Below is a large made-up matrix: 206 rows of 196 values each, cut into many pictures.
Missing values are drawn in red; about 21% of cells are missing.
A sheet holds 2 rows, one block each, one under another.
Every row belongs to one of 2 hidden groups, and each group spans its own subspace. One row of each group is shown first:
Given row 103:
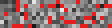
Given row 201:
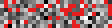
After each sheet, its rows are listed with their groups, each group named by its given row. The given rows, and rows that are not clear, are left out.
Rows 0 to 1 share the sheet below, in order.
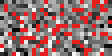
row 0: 201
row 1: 103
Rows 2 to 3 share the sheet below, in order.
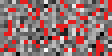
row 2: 201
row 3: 103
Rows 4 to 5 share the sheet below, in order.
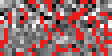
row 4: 201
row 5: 103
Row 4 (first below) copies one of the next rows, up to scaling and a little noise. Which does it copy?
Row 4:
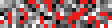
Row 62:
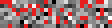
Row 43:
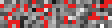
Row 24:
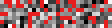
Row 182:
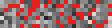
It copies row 182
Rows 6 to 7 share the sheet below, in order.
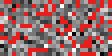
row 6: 103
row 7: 201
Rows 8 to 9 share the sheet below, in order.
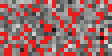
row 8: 103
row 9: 201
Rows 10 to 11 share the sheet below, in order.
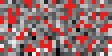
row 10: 201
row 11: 201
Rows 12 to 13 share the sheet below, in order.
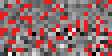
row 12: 103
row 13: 201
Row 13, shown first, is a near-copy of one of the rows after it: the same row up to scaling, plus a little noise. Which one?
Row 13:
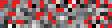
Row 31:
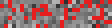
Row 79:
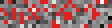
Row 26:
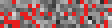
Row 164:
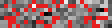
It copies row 31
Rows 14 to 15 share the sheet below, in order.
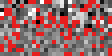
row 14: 103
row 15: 103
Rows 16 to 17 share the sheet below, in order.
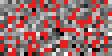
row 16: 201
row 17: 103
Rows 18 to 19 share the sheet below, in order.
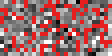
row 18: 201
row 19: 201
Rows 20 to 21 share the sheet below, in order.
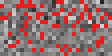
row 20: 201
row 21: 103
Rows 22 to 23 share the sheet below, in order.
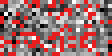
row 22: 103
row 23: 201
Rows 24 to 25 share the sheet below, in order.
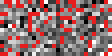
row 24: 201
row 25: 201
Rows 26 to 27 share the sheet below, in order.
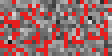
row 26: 201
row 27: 103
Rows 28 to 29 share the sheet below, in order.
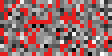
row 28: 103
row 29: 201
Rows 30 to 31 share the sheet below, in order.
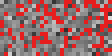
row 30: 201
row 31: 201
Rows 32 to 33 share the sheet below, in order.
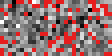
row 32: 103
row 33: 103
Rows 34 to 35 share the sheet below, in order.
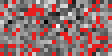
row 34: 103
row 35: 201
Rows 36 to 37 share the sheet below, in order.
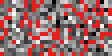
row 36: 201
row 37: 103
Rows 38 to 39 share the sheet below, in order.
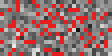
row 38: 201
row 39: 201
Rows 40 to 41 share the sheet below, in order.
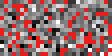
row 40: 201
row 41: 201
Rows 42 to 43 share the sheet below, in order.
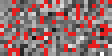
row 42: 103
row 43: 201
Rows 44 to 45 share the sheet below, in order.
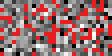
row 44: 201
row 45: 103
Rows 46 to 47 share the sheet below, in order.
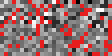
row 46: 201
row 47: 201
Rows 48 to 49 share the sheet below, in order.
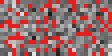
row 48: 103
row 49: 201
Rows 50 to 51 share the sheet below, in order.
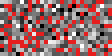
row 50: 103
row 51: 103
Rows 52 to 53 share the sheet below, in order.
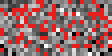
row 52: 103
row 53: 201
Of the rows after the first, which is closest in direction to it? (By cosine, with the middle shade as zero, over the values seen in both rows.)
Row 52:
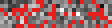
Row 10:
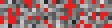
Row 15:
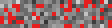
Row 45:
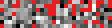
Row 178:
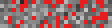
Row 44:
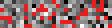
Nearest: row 178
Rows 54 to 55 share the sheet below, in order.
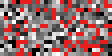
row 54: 103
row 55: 201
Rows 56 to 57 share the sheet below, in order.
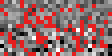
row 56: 201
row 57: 201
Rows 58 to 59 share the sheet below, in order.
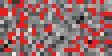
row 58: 103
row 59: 103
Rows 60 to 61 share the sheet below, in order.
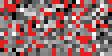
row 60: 201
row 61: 103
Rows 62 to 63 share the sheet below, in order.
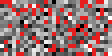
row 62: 201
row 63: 201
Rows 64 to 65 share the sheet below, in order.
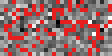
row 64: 201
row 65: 103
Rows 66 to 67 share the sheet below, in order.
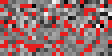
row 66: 201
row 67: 201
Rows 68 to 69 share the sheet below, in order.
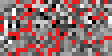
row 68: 201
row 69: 103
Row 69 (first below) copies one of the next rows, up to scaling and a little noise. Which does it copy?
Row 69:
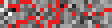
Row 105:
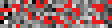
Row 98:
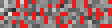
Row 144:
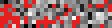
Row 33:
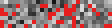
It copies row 98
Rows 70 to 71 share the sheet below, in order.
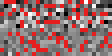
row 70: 103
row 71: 201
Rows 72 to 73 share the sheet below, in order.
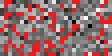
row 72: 201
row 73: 201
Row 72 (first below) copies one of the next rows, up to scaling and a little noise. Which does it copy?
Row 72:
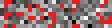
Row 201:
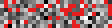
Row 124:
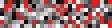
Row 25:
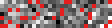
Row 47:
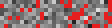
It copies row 47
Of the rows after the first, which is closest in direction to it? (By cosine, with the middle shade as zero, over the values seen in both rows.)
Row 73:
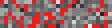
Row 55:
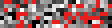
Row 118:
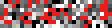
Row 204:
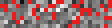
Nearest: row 204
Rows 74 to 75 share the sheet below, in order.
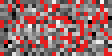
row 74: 201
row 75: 103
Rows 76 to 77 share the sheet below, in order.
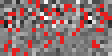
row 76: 201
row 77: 201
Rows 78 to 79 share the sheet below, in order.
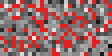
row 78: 103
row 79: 201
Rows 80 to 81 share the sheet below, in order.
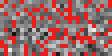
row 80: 103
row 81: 103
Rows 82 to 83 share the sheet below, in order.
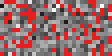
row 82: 103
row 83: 201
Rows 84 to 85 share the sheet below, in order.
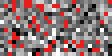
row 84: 103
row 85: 201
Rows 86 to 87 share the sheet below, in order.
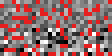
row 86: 103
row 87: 103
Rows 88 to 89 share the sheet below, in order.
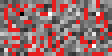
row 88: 103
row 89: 103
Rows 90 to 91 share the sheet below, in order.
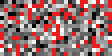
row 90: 201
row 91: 103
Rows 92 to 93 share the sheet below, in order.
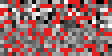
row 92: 103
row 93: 201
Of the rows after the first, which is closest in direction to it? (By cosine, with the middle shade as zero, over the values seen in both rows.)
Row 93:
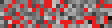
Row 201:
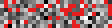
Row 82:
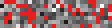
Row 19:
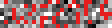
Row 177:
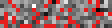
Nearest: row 82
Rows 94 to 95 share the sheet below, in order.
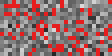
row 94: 201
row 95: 201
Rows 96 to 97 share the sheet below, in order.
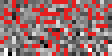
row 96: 201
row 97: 201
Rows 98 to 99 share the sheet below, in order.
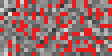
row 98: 103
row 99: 201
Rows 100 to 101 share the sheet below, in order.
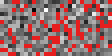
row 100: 201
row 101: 103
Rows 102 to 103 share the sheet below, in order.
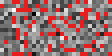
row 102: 103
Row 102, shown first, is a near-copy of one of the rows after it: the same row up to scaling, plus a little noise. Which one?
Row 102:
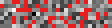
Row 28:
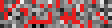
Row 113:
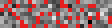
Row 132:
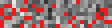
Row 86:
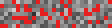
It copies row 86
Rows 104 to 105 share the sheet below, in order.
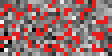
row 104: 103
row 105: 103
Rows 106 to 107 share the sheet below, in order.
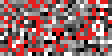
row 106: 201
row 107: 103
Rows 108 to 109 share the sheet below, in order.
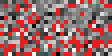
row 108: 201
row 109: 201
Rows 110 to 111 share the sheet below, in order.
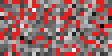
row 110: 201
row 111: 201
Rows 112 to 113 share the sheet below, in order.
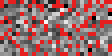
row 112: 103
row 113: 103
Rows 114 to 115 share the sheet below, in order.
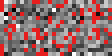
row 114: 103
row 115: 103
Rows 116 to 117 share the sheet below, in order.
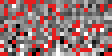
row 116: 103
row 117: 201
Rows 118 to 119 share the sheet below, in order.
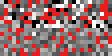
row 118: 201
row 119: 201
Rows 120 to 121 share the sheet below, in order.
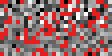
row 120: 103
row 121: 201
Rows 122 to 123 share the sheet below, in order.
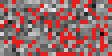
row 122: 103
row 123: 103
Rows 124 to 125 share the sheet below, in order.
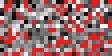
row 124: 201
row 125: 103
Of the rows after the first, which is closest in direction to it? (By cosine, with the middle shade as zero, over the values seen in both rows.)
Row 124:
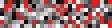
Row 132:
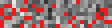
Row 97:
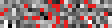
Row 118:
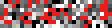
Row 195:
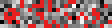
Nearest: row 118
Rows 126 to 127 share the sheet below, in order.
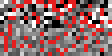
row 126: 201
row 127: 201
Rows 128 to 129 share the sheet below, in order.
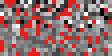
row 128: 103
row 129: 201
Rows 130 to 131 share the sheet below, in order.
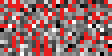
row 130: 201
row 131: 201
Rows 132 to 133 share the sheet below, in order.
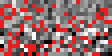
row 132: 103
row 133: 201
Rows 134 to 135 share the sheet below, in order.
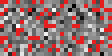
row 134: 103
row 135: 201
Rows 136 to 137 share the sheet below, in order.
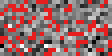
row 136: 201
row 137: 201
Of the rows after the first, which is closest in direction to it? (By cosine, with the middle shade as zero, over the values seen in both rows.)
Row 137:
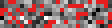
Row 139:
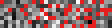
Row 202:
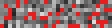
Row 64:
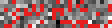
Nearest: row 139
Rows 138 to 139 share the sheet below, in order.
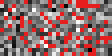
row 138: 103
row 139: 201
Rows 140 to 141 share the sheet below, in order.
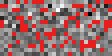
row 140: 103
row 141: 103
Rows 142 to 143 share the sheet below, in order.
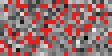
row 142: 103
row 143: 103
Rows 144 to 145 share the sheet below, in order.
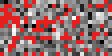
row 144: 103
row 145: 103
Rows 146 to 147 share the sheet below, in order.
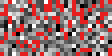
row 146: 201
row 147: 201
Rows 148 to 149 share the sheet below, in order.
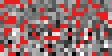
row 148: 201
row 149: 103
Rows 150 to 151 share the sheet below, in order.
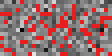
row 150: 201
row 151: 103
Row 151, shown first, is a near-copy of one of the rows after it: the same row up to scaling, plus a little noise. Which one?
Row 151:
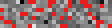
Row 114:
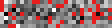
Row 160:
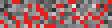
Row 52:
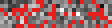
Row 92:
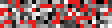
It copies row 92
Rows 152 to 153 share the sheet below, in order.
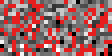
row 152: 201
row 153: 201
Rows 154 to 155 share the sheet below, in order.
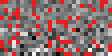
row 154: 201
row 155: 201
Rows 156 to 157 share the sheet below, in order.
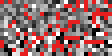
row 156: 201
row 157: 103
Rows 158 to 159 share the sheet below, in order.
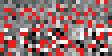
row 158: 201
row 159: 103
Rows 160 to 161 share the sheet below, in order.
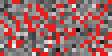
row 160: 103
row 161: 201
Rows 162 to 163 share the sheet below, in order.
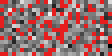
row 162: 103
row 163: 201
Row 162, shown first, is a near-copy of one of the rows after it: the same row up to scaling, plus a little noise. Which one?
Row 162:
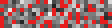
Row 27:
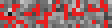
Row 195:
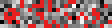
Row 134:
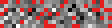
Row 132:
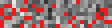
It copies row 27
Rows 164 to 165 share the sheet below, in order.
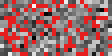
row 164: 201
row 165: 201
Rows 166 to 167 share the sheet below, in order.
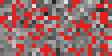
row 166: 201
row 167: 201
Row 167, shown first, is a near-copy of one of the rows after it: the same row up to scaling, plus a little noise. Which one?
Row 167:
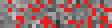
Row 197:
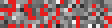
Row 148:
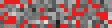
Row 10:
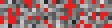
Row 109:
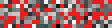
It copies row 148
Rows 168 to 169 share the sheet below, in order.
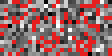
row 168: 201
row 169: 103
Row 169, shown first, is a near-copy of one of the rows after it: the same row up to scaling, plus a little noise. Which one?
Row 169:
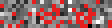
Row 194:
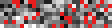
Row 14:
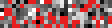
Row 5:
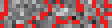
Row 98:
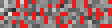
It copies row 14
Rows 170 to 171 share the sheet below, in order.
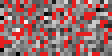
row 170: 201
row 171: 103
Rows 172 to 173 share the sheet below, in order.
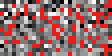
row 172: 103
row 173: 201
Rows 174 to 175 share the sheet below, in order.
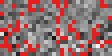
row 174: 201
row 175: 103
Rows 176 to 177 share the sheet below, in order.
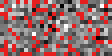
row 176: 103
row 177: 201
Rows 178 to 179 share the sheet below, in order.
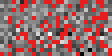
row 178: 103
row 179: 103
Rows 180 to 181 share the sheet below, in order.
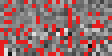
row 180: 103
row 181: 201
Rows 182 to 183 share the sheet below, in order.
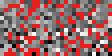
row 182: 201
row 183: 201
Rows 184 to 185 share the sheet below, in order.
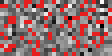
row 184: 201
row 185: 103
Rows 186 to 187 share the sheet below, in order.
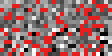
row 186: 103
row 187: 201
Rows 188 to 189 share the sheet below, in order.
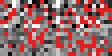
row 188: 103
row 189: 201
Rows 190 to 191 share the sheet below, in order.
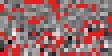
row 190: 201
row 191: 103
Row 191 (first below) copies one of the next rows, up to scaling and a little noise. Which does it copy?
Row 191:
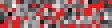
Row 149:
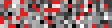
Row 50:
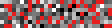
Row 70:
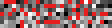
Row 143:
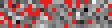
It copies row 149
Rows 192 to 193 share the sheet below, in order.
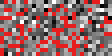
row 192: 201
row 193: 201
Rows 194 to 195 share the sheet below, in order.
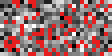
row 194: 103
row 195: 103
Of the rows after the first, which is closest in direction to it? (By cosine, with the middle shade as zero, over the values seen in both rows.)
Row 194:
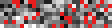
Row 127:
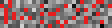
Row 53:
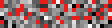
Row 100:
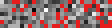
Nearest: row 100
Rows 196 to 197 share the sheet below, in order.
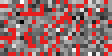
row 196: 103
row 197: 201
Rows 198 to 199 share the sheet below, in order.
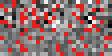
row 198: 201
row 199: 103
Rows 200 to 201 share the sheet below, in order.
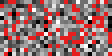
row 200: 201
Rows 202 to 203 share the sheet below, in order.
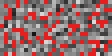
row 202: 201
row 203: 201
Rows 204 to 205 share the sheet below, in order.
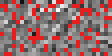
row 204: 103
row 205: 201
